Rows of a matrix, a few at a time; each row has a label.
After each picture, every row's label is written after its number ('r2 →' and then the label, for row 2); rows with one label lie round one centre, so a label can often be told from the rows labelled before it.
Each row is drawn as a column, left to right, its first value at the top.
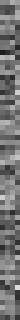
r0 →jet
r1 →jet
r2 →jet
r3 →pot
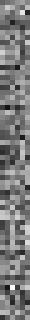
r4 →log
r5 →log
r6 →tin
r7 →log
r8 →pot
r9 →tin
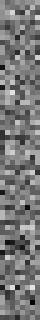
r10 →log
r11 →pot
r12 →pot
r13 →jet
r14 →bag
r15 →pot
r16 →tin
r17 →jet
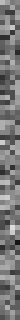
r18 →jet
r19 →jet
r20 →bag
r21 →pot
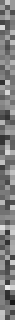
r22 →bag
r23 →pot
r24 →tin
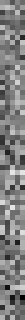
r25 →bag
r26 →log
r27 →tin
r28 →pot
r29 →tin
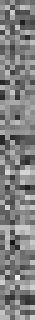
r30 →bag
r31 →tin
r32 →pot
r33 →bag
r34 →tin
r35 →tin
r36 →tin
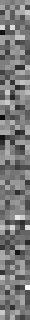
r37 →bag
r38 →pot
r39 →bag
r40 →log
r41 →log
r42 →pot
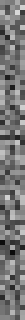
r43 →pot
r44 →jet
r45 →log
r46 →pot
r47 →bag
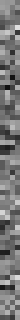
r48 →log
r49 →log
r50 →jet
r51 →bag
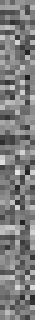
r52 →bag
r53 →bag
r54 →bag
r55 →tin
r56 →pot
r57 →jet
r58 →tin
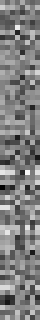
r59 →tin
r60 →tin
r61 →tin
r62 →bag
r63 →jet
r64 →tin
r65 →log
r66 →tin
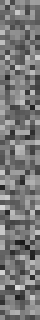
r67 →tin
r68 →jet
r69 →log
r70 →pot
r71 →pot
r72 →jet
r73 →log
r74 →jet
